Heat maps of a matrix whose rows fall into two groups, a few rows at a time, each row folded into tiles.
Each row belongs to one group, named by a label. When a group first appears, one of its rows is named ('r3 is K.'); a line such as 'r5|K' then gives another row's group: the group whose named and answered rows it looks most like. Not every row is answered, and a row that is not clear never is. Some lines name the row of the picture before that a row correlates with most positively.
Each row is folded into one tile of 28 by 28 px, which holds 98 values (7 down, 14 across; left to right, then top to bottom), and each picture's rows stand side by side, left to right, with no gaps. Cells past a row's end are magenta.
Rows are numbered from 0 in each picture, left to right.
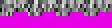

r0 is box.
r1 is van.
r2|van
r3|van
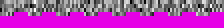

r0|box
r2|box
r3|van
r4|van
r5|van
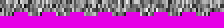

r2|van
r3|box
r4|van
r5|van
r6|box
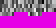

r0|box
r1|van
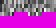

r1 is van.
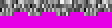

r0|box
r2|box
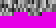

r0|box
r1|van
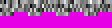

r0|van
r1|box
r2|box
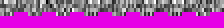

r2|van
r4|box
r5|box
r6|box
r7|van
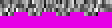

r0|van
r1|box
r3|van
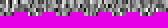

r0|van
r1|van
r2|van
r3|box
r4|van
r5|van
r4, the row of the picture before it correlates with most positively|0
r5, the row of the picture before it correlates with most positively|0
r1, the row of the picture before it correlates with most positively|0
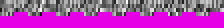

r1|van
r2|box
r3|van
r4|box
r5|box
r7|box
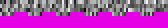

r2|van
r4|van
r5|box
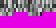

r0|box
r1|box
